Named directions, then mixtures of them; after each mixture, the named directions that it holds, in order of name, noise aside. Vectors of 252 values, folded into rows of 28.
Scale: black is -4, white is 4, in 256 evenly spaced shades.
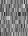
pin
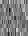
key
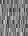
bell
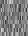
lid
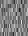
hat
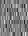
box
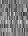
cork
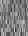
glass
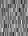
hat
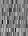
bell, glass, key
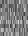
cork, lid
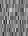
bell, glass, hat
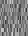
lid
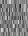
cork, key, lid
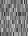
hat, pin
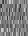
cork, key, lid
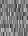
cork, lid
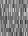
bell, cork, pin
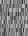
bell, pin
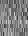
cork, key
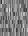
cork, key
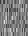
bell, box, cork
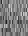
cork, glass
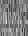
bell, cork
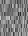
box, glass, pin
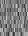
box, glass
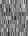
key, pin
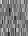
glass, key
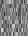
hat, lid, pin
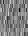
bell, lid, pin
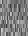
cork, glass, lid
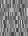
bell, hat, pin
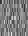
bell, box, key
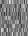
key, lid, pin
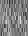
cork, key, lid
